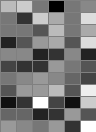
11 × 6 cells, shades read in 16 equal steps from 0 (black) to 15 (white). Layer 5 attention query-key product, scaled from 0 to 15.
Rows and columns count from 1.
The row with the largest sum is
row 8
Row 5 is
8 8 2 3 8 2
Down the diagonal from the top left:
11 3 5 10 8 5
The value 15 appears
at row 9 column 3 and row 11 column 6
